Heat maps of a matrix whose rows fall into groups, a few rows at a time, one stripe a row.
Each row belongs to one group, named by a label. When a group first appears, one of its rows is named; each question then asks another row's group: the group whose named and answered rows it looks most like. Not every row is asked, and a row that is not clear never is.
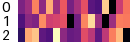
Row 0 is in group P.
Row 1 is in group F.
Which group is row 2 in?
F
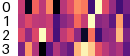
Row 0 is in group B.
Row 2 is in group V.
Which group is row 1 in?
V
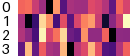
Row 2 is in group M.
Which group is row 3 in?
F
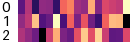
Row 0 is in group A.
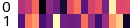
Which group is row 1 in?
F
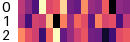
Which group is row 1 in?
B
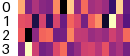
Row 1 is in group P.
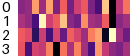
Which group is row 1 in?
M
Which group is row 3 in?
B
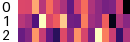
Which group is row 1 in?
M
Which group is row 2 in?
B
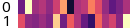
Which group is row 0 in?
F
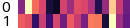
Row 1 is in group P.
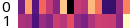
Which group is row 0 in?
F
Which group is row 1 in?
A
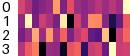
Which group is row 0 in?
A
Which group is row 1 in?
F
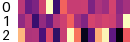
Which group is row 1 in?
A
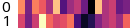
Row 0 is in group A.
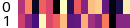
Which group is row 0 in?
F
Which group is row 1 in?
M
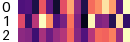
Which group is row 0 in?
A
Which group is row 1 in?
V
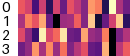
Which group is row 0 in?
P
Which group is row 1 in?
V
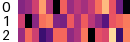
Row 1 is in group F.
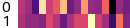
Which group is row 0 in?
M
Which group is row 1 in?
V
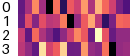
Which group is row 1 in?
F
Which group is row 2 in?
B
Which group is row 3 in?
M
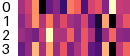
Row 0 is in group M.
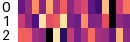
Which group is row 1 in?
M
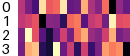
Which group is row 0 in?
M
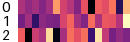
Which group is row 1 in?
A
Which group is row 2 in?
B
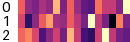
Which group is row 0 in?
A
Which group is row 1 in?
V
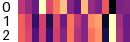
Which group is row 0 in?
M
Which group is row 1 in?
P
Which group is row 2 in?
P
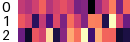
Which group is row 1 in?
P
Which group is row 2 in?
B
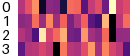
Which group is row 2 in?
M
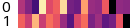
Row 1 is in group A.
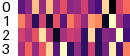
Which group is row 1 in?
P
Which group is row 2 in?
V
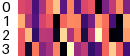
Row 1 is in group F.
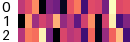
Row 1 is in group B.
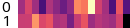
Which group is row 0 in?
V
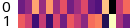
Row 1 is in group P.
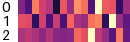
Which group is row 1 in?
P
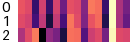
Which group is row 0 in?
P
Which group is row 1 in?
P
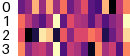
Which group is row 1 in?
A
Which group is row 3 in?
A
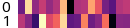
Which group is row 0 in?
F
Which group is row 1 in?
M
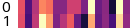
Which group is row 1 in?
V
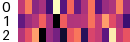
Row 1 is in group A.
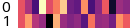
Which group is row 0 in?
M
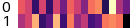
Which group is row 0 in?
P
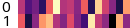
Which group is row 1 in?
V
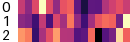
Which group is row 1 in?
A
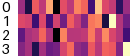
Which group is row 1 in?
P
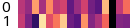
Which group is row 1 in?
M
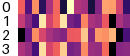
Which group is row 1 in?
M
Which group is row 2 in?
B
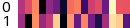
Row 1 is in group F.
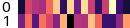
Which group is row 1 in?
F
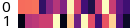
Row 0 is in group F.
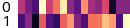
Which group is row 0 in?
M
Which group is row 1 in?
A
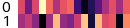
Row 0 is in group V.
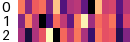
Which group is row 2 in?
B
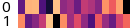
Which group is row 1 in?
B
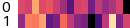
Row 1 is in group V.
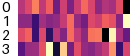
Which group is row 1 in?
A
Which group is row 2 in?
P
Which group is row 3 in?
B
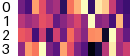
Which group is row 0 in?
B
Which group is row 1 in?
V
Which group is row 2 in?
P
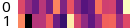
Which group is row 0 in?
A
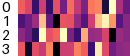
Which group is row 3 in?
B
